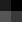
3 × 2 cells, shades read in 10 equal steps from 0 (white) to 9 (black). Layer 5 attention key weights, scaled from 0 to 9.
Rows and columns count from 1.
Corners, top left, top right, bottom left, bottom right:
8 9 0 0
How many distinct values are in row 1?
2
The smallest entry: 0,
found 2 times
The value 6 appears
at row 2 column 1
